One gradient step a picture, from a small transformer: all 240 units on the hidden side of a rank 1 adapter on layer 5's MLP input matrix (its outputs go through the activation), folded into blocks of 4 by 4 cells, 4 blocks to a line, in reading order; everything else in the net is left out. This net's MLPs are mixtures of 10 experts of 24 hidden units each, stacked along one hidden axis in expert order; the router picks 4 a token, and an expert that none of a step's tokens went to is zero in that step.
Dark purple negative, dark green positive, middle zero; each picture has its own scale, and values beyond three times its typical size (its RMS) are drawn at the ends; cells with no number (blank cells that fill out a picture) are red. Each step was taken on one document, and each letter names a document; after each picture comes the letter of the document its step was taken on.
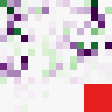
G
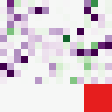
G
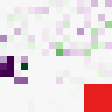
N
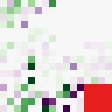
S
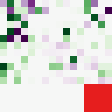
G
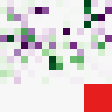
G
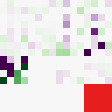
N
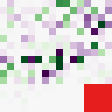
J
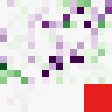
J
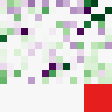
G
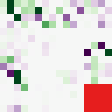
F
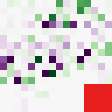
J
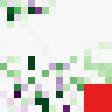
S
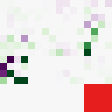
N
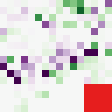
J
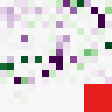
J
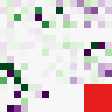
F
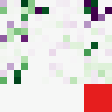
G
